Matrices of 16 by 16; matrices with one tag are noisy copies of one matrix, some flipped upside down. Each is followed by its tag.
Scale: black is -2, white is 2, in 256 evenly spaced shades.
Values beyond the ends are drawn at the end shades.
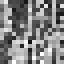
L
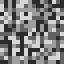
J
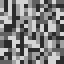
J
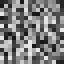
J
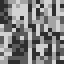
L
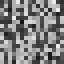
J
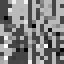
L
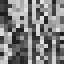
L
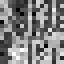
L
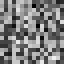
J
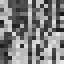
L
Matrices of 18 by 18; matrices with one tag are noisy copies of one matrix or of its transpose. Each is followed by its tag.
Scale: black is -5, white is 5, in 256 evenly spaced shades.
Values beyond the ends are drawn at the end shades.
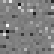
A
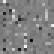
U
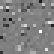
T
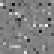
U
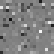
T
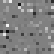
A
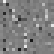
U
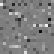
U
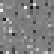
A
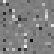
U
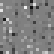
A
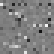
U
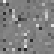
U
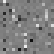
U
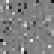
T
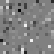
T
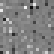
A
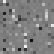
U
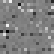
A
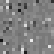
T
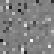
T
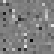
U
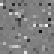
U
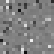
T
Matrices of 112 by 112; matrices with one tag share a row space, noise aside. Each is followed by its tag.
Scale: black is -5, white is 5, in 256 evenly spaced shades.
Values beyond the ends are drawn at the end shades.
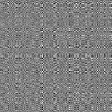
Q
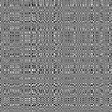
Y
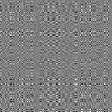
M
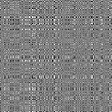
Y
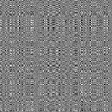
M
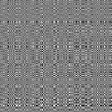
Q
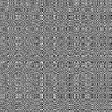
Q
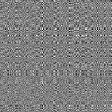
Q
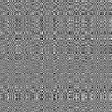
Q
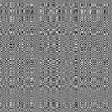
M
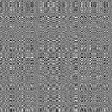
M
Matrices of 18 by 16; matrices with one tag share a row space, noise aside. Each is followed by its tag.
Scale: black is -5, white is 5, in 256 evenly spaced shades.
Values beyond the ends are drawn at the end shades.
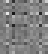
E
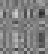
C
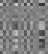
C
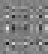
E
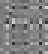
E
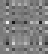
E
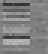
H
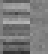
H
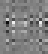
E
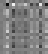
E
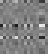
C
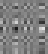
C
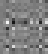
E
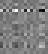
C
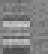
H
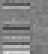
H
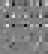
E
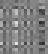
C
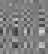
C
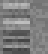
H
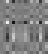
E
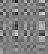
C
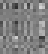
C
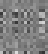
C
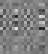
C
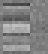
H
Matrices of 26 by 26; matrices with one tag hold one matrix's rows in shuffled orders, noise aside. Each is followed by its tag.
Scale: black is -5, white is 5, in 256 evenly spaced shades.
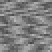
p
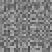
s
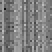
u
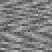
p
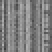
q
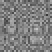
s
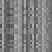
u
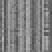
q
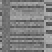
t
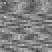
p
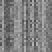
u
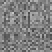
s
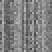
u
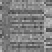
t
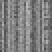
q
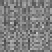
s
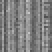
q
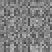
s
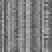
q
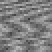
p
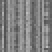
q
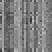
u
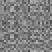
s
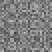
s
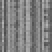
q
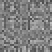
s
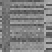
t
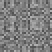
s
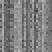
u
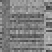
t
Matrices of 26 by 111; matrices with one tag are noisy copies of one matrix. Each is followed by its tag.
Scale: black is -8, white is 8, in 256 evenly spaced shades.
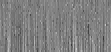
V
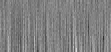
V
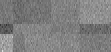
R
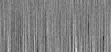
V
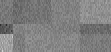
R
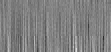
V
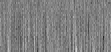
V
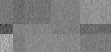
R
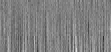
V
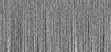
V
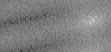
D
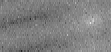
D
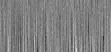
V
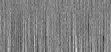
V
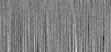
V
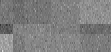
R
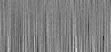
V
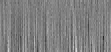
V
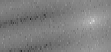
D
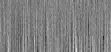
V
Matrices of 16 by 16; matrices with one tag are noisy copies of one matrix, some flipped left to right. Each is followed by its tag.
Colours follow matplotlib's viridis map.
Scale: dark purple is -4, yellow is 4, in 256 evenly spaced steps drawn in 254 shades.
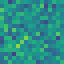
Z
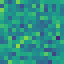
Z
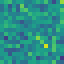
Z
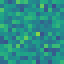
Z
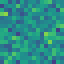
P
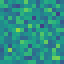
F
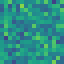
Z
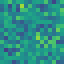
Z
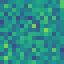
F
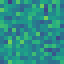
Z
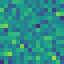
P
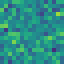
P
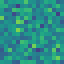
F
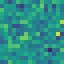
Z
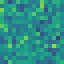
Z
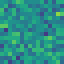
P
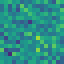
Z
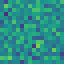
F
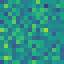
F
